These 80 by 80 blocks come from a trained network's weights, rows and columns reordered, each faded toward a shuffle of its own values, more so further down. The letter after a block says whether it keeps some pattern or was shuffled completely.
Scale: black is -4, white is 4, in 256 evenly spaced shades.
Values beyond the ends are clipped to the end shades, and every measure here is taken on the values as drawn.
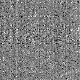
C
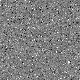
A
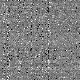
C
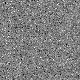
A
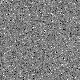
A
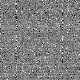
C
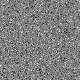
A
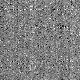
C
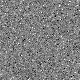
A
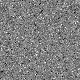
A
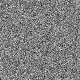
A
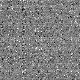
C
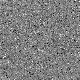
A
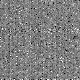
C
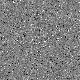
A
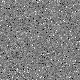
A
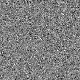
C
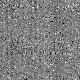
C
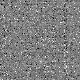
C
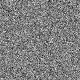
A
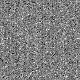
C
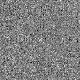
C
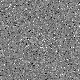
A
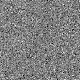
C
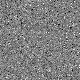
A
